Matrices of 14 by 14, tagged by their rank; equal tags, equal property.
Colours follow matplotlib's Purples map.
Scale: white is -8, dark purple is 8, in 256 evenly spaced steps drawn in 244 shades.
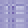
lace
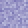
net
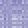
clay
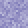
net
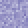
net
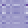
lace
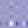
lace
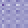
lace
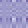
lace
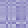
lace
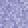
net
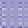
lace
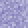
net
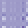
lace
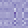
clay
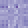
clay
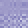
clay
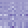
clay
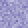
net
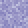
net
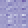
clay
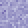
net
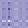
lace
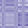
lace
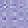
clay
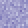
net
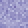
net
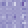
clay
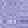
clay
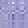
clay
